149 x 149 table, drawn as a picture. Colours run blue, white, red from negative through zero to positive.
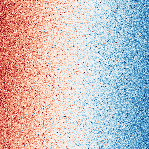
Odd rows or columns: none. Stripes: none. Grain: fine. Slope: up to the left.
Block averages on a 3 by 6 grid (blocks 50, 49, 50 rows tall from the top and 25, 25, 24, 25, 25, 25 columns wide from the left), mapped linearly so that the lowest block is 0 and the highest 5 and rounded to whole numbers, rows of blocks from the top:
5 4 3 2 1 0 / 5 4 3 2 1 0 / 5 4 3 2 1 0
